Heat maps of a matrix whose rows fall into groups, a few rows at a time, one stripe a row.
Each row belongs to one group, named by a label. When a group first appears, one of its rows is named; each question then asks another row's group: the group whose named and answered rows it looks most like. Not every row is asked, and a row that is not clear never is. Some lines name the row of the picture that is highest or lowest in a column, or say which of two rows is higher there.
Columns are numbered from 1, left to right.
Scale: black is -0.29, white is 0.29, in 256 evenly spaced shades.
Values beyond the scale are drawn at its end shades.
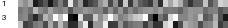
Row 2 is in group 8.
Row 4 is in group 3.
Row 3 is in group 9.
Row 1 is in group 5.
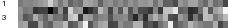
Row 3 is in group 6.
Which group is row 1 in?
8
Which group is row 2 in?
5
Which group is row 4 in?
3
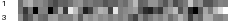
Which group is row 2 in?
5
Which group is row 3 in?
6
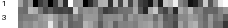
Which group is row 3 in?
8
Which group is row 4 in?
8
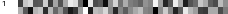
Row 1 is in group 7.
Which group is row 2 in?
3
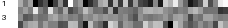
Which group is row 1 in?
5
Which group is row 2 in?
8
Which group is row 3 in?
6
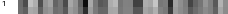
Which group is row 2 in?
7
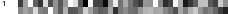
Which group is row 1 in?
7
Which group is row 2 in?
8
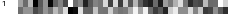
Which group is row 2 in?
9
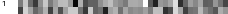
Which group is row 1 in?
9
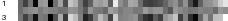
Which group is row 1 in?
5
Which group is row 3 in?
5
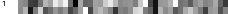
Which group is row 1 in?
9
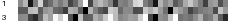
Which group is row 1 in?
3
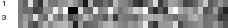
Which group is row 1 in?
7
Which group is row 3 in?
8
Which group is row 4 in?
9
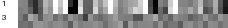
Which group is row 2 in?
9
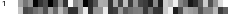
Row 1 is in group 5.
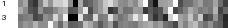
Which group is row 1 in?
9
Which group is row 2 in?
3
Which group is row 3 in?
9
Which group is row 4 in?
8
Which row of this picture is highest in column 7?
4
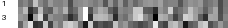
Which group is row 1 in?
8
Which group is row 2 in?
3
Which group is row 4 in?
7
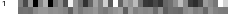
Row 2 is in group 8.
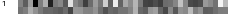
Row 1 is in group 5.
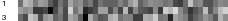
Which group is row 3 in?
7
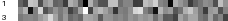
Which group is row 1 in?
7
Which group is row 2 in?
3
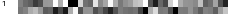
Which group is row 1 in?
9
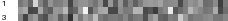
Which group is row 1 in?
8
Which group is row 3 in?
6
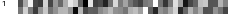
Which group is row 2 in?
9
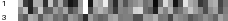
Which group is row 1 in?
3
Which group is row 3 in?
7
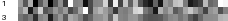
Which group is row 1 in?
5
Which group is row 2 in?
3
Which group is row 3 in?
5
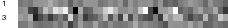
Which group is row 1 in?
8
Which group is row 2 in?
9
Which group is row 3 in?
5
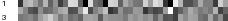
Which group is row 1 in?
7
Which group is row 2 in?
3
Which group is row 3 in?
8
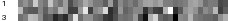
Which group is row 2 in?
3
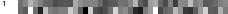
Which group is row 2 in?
7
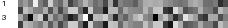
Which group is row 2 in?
7
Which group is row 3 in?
3
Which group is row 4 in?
7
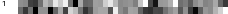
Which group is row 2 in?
5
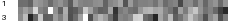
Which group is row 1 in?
8
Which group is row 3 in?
3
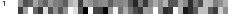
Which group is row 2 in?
7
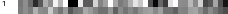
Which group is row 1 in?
9
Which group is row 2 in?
8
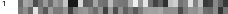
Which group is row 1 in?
9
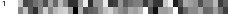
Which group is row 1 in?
3
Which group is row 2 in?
9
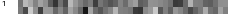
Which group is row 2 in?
7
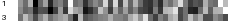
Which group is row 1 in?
5
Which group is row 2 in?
5
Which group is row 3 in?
9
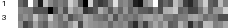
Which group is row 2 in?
5
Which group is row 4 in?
6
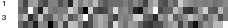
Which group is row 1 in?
6
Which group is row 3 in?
3
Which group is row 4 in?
5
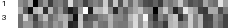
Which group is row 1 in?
5
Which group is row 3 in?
9
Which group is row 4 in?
9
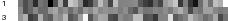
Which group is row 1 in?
5
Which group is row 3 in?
3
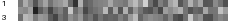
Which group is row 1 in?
9
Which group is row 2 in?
5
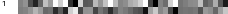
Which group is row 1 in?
9
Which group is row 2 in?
6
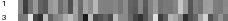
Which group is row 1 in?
6
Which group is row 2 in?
6
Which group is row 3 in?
7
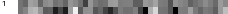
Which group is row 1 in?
7
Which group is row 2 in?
6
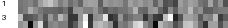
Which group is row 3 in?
3
